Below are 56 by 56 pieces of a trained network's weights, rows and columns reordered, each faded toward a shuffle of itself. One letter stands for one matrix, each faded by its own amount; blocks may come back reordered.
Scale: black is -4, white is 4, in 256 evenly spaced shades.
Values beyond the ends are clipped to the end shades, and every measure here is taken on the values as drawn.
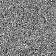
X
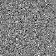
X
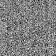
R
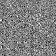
R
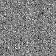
R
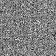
R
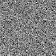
X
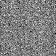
R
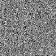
X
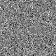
X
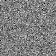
X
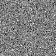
X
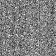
R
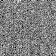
R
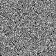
X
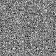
R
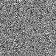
X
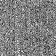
R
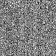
R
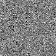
X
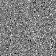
X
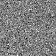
X
